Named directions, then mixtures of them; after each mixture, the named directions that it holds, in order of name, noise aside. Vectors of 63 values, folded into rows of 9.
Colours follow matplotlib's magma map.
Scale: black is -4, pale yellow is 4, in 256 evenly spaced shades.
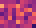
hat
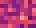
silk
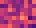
silk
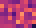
hat, silk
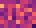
hat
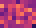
hat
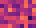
silk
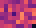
hat, silk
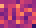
hat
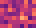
silk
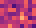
silk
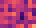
hat, silk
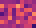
hat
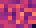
hat, silk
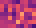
hat, silk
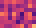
hat, silk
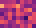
hat, silk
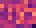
hat, silk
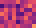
hat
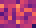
hat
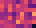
hat, silk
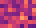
silk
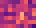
hat, silk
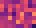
hat, silk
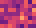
silk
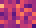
hat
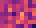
hat, silk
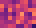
hat, silk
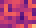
hat, silk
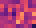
hat, silk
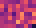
hat, silk
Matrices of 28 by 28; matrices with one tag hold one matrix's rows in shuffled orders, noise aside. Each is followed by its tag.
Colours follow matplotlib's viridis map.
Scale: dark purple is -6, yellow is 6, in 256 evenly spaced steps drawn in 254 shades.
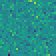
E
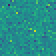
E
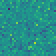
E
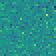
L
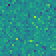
E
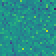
L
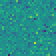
E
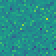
L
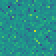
E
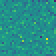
L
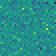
L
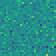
L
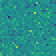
E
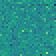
L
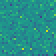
L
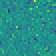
E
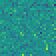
L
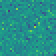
E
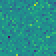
E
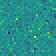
E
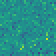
L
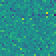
L
